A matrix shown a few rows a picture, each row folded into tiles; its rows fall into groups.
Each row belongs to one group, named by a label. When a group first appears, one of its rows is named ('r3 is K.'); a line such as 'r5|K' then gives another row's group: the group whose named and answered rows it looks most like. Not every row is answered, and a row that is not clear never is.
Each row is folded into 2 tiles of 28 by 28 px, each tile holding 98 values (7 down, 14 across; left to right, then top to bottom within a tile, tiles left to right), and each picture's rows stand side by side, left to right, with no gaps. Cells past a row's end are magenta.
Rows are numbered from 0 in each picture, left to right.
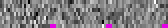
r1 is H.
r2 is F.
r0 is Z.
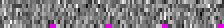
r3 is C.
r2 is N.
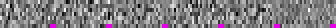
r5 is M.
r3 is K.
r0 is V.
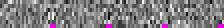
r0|N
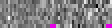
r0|F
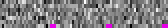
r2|K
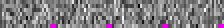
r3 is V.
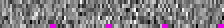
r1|K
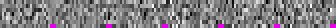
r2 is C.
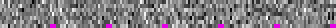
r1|Z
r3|Z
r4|K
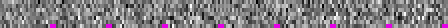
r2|Z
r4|F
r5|K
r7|M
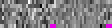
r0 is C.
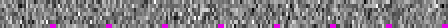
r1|Z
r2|F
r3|M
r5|V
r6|C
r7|F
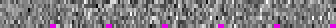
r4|F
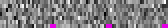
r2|C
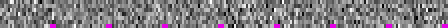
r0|N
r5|Z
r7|H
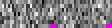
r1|F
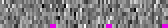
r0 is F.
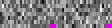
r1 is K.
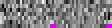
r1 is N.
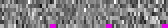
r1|M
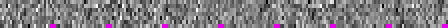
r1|C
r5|C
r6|K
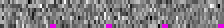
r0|C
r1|N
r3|F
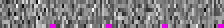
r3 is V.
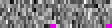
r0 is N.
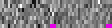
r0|F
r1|F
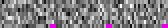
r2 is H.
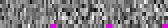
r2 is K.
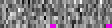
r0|K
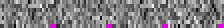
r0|C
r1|K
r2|C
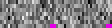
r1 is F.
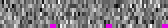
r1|Z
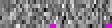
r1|V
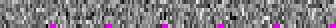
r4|H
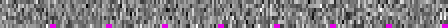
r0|H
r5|C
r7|N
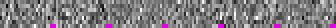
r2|M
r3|N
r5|F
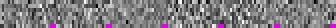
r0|C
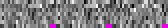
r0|C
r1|C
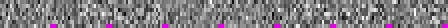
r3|F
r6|M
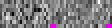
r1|F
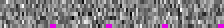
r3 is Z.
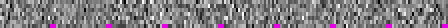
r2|N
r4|V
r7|M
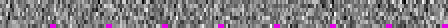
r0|V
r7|N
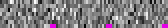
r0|N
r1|V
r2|H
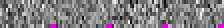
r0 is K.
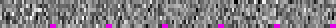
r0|M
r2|V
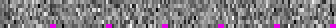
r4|Z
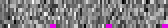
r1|V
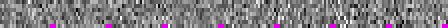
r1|H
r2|K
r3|C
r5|V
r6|Z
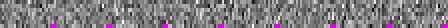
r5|N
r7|K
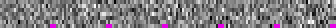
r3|V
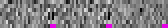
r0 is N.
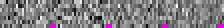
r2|V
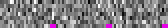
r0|N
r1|F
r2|Z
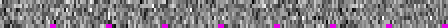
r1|N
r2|C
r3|K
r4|C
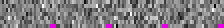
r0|F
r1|C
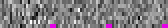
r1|K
